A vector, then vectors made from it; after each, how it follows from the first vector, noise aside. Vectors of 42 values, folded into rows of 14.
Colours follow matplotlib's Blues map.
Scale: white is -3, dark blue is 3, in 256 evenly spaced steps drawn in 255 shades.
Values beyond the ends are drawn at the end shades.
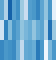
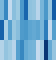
negated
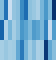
negated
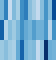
negated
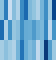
negated
